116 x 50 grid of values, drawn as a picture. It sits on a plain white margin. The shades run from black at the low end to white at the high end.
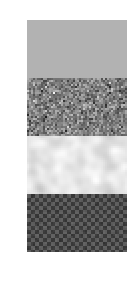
It is made of 4 by 1 panels. Panel 1,1: high, flat. Panel 2,1: middling, fine-grained, strong in contrast. Panel 3,1: very high, blotchy, faint in contrast. Panel 4,1: low, checkered.
